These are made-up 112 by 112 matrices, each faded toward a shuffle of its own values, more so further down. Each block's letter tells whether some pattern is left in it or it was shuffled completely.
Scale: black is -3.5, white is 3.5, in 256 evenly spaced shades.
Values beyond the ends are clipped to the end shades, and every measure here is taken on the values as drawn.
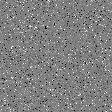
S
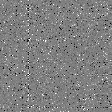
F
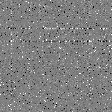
F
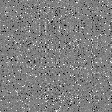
F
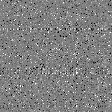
F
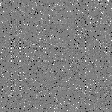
F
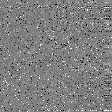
F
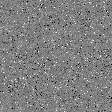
S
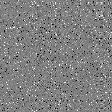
F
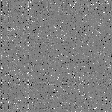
F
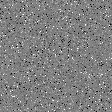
S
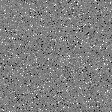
S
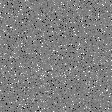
S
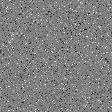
S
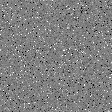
S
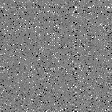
F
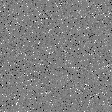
S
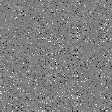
F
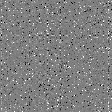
F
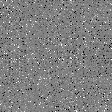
F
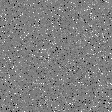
S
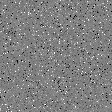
S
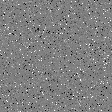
S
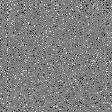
F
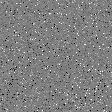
S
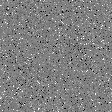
S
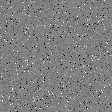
S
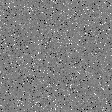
S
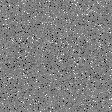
S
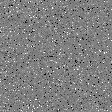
S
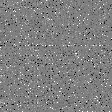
F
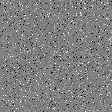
F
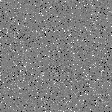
F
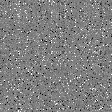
F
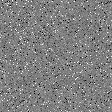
S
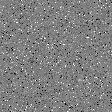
S
